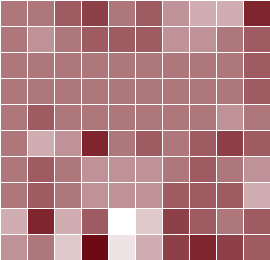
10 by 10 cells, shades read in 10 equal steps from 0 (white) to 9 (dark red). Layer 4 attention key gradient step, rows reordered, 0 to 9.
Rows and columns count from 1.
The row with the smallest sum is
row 9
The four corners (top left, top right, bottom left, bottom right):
5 8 4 6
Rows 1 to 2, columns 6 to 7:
6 4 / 6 4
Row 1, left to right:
5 5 6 7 5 6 4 3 3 8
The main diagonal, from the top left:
5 4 5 5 5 6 5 6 5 6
